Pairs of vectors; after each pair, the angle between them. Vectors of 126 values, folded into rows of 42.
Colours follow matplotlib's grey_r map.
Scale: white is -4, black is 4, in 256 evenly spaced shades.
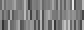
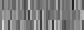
nearly opposite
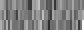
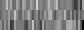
partly opposed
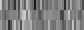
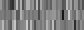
partly aligned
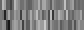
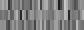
partly aligned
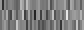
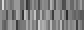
nearly opposite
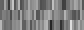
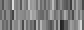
partly aligned
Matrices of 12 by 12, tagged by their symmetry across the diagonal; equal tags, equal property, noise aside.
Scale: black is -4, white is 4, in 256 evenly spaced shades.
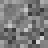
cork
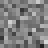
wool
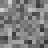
cork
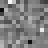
wool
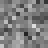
wool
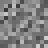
cork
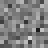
wool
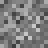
cork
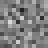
wool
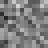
wool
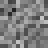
cork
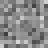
cork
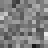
wool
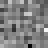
wool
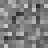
cork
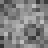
cork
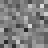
wool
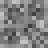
cork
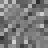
cork
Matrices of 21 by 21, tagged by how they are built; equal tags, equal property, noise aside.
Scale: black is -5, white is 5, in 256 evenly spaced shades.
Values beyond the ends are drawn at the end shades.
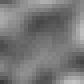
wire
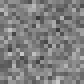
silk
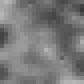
wire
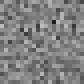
silk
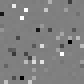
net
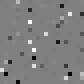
net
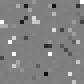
net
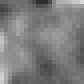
wire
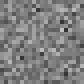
silk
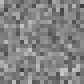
silk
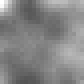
wire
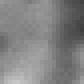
wire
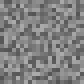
silk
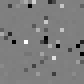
net
